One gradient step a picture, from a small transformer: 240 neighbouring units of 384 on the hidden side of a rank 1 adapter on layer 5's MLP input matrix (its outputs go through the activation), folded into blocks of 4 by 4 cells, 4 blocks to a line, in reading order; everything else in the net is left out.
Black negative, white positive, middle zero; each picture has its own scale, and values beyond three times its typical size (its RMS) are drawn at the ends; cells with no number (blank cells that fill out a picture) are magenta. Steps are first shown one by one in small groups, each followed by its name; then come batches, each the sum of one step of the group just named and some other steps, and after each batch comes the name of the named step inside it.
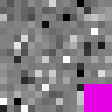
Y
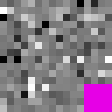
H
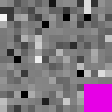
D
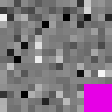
D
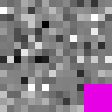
H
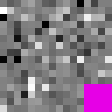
H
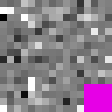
H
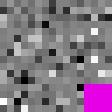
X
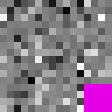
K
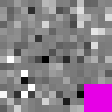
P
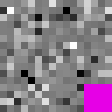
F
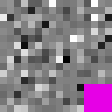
P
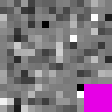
X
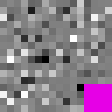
P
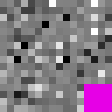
P
